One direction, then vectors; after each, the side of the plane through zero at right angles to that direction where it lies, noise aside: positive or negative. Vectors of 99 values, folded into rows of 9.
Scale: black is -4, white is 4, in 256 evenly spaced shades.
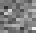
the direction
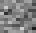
negative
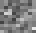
positive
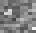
positive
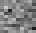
negative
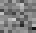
negative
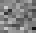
negative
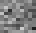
negative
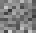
negative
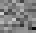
negative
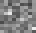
positive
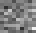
positive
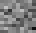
negative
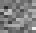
positive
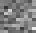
positive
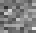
positive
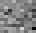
negative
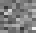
positive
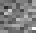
positive
